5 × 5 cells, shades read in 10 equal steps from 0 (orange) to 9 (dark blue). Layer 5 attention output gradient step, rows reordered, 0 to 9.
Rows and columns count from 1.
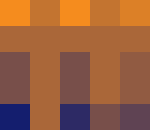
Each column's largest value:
9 3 8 5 6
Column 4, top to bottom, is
2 3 3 3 5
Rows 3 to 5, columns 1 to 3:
5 3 5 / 5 3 5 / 9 3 8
